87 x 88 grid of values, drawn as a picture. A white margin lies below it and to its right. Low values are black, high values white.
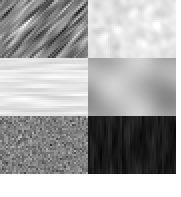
It is made of 3 by 2 panels. Panel 1,1: middling, slanting up to the right, strong in contrast. Panel 1,2: very high, blotchy, faint in contrast. Panel 2,1: very high, streaked across, faint in contrast. Panel 2,2: high, smooth. Panel 3,1: middling, fine-grained. Panel 3,2: very low, streaked downward, faint in contrast.
